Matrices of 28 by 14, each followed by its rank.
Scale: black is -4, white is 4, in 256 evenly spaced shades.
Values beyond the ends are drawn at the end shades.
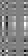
one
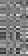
two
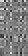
three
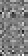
three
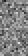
full rank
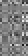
two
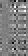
two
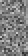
full rank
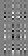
one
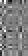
two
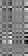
one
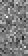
full rank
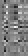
two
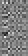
three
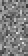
full rank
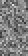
full rank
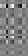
one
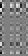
one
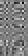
two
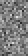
full rank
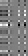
one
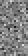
full rank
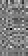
three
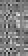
three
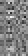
three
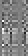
two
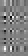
one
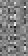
three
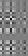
one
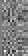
three
